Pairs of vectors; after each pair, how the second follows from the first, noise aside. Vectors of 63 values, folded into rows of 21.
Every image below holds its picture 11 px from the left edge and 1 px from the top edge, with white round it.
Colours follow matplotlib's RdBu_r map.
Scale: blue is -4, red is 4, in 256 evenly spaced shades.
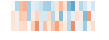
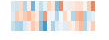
wrapped around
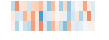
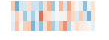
negated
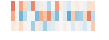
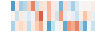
wrapped around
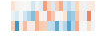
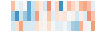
wrapped around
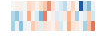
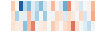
wrapped around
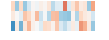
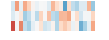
negated
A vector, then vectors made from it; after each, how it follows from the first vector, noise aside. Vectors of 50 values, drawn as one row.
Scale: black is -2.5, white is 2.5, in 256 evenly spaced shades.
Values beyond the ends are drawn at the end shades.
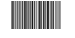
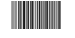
reversed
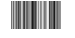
sign-scrambled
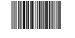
reversed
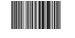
sign-scrambled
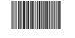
reversed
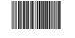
reversed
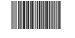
reversed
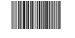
reversed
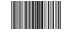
sign-scrambled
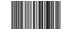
sign-scrambled
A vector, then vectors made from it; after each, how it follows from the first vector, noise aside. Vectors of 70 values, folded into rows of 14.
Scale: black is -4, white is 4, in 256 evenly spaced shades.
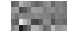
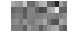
reversed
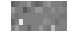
partly zeroed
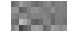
shrunk
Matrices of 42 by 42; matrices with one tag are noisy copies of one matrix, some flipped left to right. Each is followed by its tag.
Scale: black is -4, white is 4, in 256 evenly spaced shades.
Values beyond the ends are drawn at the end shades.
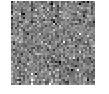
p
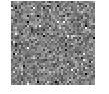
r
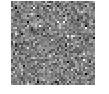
r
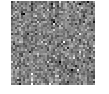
p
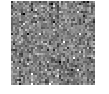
p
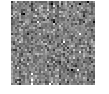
p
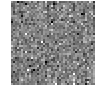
p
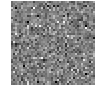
r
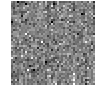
p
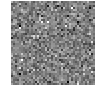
r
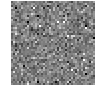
r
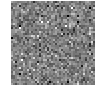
r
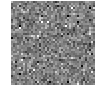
r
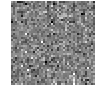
p
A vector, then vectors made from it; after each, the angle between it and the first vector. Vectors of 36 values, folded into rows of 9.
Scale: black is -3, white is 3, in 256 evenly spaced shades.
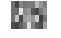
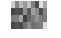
orthogonal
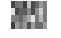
orthogonal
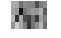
nearly opposite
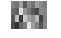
nearly parallel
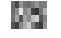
nearly parallel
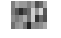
partly opposed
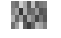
partly opposed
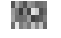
partly opposed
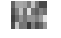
orthogonal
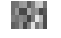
orthogonal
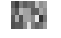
nearly parallel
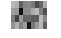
nearly opposite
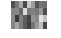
partly opposed
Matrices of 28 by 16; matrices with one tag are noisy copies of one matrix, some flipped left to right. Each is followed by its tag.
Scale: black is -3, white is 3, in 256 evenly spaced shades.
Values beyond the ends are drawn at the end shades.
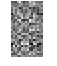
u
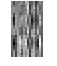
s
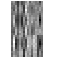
s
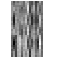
s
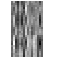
s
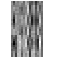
s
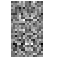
u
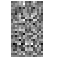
u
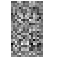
u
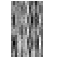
s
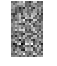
u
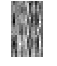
s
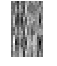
s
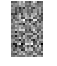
u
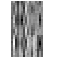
s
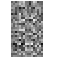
u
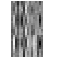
s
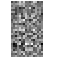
u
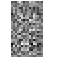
u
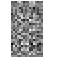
u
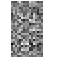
u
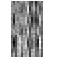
s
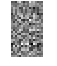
u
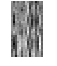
s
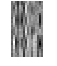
s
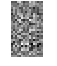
u
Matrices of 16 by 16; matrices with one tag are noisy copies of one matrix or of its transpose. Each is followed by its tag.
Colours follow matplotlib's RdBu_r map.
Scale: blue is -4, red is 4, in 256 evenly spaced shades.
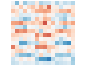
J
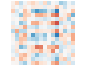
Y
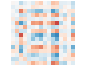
Y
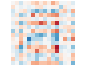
Y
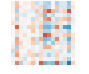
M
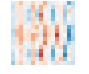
J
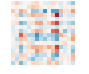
Y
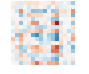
Y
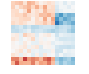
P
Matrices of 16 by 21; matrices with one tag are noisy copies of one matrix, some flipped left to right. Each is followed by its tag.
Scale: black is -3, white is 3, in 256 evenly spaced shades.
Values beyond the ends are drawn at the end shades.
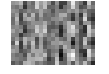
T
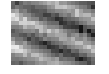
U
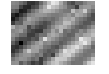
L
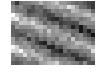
U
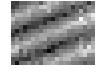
U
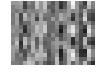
T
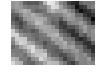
L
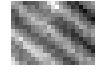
L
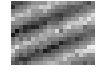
U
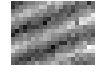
U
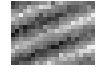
U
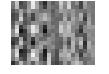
T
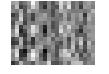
T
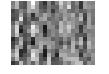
T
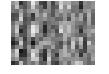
T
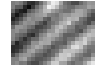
L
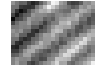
L
